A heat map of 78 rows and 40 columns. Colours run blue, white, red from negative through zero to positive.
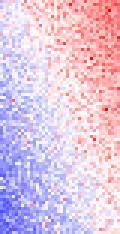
Ninth with the highest average: top right. Slope: up to the top right. Ninth with the lowest average: bottom left. Mirror symmetry: none.
